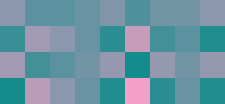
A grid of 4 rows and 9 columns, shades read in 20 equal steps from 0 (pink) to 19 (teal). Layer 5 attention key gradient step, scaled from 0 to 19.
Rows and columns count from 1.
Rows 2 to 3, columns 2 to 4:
7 9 12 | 15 13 11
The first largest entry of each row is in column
6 9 6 1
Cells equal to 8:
3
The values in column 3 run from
9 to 13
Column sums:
51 40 44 47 53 37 51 47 53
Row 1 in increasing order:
9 9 10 11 11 12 13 13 14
